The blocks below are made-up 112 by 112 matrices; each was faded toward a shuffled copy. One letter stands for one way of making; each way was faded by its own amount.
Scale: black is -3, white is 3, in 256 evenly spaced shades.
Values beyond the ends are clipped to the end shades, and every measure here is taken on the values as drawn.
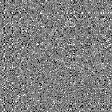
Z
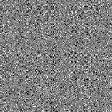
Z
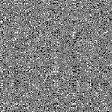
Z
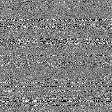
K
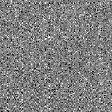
Z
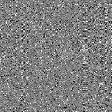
Z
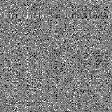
Z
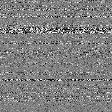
K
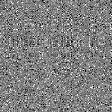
Z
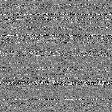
K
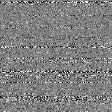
K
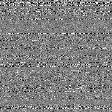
K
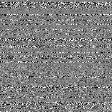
K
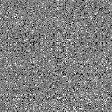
Z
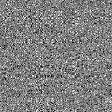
Z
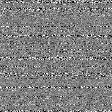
K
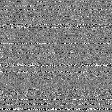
K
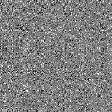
Z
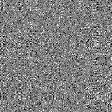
Z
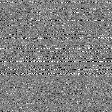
K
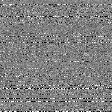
K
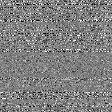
K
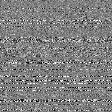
K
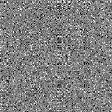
Z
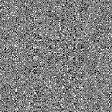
Z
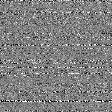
K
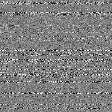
K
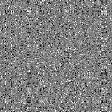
Z
